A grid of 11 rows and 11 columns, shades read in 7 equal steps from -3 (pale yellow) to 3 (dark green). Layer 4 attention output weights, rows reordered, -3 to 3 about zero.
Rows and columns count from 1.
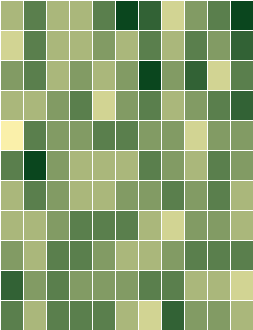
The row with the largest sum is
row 1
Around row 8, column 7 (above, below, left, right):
0 -1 1 -2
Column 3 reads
-1 -1 -1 0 0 0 0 0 1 1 1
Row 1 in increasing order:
-2 -1 -1 -1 0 1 1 1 2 3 3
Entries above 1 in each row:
3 1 2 1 0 1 0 0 0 1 1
